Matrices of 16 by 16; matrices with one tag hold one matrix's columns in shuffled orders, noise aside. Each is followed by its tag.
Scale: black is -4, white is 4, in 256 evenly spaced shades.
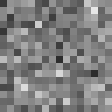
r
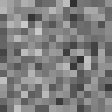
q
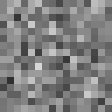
q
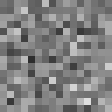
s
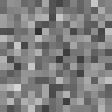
s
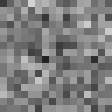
q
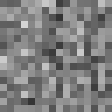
q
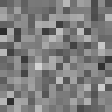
s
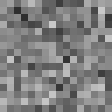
r
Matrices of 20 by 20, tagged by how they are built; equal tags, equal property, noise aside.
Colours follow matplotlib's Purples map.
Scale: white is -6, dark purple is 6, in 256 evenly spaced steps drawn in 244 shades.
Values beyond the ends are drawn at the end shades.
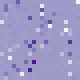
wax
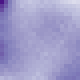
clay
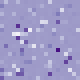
wax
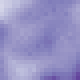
clay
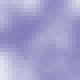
clay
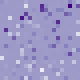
wax
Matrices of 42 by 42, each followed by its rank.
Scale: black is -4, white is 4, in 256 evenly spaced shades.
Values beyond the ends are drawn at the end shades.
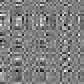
three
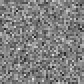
full rank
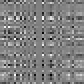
two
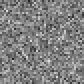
full rank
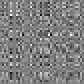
three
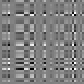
one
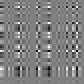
one
